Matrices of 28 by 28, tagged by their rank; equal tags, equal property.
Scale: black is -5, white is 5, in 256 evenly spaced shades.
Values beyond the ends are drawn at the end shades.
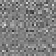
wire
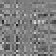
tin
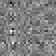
wire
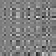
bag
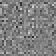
wire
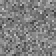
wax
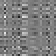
bag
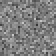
wax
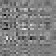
tin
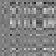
bag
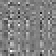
tin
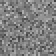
wax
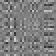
tin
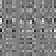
bag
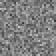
wax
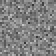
wax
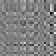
bag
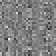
wire
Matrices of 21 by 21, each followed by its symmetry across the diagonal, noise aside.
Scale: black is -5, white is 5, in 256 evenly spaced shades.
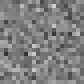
antisymmetric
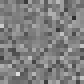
antisymmetric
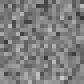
neither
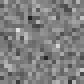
antisymmetric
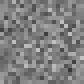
neither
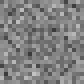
symmetric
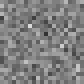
neither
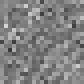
symmetric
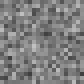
antisymmetric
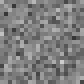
symmetric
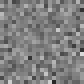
antisymmetric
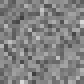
symmetric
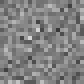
symmetric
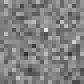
neither
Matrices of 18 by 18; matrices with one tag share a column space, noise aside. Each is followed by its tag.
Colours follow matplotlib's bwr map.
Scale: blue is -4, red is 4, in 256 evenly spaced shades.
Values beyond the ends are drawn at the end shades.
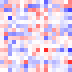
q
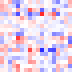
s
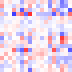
s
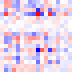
s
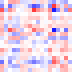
q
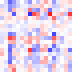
s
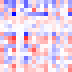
s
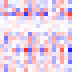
s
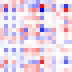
q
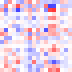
q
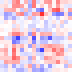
s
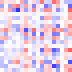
q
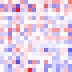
q
